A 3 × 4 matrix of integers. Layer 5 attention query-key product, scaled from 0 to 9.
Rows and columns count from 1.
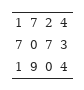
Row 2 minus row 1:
6 -7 5 -1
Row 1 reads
1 7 2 4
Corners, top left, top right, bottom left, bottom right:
1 4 1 4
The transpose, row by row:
1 7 1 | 7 0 9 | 2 7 0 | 4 3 4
